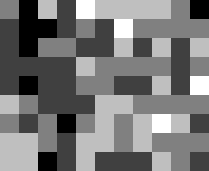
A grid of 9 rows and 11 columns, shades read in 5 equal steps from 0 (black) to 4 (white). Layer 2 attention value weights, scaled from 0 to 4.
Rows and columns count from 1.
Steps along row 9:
same down up up down same same up down down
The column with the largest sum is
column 9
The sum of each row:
24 17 18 18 17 22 23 26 19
